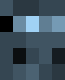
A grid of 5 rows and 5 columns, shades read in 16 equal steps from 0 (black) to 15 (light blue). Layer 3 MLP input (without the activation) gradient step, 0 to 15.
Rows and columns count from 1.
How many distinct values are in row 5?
4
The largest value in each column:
6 10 15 9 11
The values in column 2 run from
1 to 10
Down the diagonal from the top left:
6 10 6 6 4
